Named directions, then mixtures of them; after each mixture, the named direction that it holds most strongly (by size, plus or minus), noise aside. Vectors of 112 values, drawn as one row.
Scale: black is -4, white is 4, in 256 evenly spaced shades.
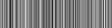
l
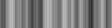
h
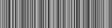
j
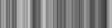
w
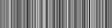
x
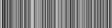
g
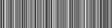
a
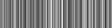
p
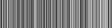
g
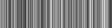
p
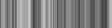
w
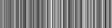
p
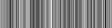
p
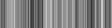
h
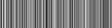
a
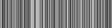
g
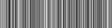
j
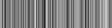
a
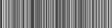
g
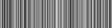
g
